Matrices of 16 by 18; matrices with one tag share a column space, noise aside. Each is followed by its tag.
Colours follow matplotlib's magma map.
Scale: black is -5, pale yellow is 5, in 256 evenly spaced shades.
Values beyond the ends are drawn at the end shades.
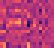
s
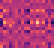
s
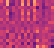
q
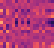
s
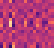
s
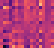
q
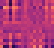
q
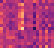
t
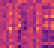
t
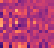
s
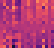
q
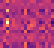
s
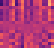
q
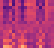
q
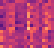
t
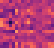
s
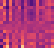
q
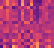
q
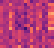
t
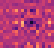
s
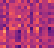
t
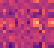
s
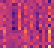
t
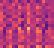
t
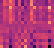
q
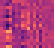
t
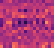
s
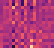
q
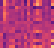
q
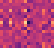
s
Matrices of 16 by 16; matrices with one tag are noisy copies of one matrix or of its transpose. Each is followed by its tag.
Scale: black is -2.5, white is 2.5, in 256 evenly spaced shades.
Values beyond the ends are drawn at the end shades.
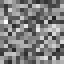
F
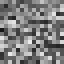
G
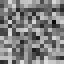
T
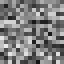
G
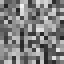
G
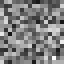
F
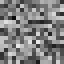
G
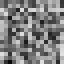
T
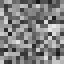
F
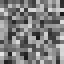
T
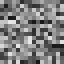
G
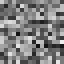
G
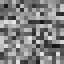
G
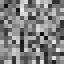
G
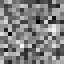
F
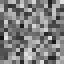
F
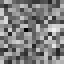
F
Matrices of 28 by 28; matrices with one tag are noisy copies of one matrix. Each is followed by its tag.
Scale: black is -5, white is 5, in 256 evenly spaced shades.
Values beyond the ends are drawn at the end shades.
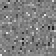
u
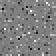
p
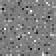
p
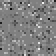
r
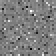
p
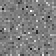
p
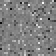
r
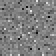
p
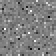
p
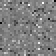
r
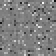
r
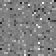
r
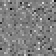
r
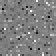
p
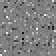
u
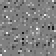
u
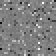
r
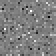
p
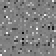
u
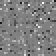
r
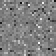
r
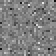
r
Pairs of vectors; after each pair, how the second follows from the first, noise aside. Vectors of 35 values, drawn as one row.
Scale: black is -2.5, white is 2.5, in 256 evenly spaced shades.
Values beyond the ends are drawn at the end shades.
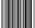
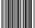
copied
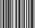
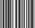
copied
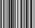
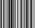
copied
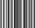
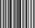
reversed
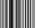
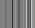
partly zeroed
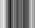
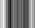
copied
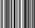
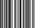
reversed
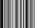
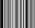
copied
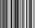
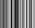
copied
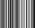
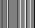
partly zeroed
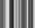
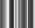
copied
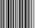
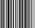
copied
